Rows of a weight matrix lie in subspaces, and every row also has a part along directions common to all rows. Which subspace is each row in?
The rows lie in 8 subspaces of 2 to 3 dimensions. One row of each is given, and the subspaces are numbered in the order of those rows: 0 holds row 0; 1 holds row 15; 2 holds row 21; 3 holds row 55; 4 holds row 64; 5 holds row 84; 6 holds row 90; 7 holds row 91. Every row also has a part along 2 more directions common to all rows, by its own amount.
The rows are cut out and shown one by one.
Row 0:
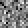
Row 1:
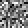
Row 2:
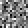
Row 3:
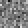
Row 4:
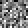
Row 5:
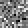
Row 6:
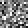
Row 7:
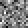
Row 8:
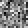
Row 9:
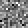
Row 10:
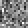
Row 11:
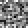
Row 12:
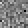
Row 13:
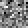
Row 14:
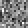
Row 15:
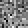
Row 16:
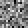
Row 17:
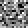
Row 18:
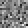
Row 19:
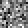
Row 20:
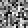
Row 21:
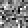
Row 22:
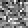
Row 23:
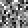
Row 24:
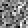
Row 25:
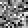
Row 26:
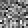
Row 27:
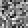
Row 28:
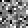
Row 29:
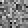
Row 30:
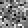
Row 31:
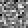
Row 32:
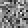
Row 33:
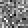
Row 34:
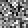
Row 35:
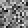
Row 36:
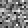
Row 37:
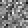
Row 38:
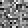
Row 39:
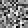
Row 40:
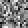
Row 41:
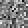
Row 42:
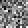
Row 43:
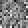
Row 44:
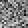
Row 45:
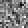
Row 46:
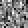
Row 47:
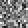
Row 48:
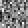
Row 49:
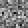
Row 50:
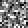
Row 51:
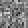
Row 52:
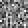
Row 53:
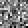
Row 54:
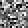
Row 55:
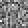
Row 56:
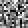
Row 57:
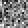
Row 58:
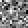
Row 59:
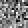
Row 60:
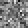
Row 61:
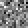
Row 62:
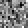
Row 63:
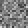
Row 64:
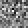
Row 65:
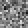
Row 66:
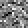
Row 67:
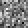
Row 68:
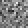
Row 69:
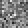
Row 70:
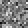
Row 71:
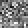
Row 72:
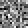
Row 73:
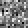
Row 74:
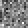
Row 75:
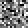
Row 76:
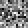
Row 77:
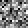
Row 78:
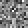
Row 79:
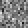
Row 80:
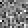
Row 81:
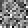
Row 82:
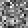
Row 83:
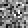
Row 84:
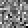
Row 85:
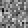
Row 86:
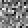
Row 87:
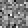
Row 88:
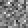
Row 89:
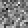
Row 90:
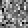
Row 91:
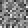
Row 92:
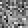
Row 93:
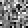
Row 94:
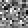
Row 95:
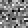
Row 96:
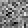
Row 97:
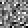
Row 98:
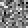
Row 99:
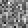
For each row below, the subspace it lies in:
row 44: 3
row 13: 0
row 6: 5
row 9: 3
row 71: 3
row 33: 1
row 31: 7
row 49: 2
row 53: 5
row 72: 5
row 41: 4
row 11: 7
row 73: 6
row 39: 5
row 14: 6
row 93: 5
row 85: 6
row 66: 3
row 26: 3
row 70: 0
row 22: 1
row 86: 4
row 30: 1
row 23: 0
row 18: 5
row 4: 7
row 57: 6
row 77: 4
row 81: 7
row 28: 4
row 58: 4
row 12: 3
